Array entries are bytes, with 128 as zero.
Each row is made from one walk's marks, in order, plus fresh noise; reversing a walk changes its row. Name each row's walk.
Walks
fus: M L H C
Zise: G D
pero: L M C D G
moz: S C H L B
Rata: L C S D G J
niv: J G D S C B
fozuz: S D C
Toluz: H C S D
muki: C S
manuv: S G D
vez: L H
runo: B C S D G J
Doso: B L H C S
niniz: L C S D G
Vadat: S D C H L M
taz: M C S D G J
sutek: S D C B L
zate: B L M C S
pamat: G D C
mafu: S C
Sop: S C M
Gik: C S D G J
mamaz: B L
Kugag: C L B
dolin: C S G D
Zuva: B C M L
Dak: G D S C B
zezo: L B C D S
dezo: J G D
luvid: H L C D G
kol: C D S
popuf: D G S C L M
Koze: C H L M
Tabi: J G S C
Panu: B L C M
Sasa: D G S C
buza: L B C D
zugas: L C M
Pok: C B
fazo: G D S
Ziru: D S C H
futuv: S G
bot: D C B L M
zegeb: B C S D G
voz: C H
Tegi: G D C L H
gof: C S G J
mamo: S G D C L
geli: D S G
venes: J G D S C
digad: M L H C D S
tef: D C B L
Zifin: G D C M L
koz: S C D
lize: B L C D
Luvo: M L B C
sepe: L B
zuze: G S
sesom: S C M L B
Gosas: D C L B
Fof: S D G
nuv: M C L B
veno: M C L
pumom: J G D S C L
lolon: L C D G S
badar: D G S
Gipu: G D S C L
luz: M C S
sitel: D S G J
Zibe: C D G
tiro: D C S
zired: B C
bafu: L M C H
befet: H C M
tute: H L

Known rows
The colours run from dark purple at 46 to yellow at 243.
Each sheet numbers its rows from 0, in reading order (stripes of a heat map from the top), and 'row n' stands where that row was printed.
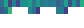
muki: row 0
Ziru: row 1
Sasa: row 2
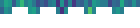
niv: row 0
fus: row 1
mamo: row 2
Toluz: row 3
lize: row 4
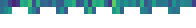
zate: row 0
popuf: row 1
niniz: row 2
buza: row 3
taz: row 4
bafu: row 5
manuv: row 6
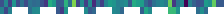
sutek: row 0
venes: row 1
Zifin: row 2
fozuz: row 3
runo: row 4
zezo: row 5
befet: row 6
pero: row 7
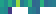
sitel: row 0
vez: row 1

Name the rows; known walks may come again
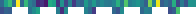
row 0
Dak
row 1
Doso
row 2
mamo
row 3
Ziru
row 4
Gik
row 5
Zise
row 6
kol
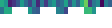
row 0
digad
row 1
mafu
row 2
Sasa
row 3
befet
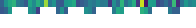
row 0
dolin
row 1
sitel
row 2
niniz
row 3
koz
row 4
dezo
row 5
zugas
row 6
moz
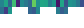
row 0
voz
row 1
Pok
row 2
Fof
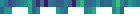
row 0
lolon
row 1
Vadat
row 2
zired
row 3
tute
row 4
nuv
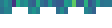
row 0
badar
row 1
lize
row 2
pero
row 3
bafu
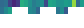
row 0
zate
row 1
runo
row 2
sepe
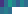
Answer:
zegeb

